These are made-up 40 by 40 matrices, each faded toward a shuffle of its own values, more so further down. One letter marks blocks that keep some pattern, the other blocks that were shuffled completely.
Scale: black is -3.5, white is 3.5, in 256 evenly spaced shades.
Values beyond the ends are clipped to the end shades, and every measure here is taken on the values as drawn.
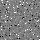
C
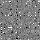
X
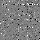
X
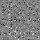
X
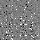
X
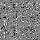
X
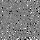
X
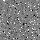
C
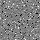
C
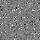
X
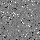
C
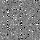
X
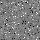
C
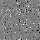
X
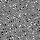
C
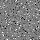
C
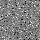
C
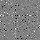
X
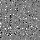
X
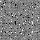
X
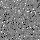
C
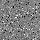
C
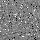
C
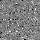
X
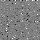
X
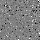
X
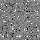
X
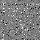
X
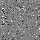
X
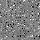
X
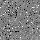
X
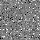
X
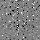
X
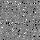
X
